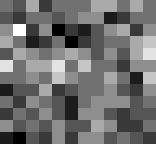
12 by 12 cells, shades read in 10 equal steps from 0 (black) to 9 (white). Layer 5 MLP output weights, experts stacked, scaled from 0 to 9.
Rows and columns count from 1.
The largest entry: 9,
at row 3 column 2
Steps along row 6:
down up same up down up down same down up same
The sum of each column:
46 44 47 47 49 35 49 53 52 41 43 58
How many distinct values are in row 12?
6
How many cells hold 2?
19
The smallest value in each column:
1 0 1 2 0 0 1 3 1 2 1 2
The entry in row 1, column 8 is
6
